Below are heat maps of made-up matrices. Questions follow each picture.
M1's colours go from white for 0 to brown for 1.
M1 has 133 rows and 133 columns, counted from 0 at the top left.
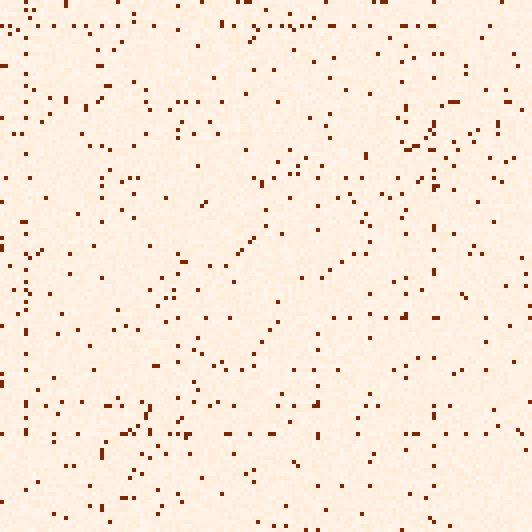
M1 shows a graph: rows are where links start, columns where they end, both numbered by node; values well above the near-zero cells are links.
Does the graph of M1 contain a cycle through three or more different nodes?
yes
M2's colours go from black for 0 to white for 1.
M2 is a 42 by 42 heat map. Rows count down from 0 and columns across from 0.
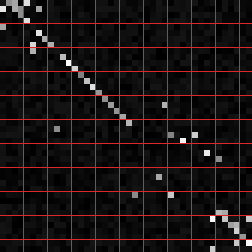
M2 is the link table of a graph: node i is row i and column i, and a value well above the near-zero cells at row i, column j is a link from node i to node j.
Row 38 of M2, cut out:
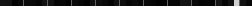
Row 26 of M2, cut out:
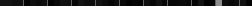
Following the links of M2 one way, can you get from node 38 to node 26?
no
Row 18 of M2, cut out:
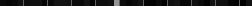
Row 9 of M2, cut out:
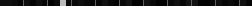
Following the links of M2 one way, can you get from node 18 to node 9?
yes
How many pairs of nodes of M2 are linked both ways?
5
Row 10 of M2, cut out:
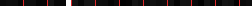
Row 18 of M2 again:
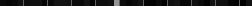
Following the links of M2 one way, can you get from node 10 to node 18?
yes
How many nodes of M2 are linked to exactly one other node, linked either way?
6
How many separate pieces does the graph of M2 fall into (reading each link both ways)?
9
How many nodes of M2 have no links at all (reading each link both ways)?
3
